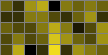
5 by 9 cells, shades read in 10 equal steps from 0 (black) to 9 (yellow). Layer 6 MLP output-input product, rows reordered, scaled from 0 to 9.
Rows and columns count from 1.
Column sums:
16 19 17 23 27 20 19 22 22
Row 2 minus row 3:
-2 -1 2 0 -4 -3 3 3 -4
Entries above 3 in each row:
7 4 5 6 5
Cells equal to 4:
8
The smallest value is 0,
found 2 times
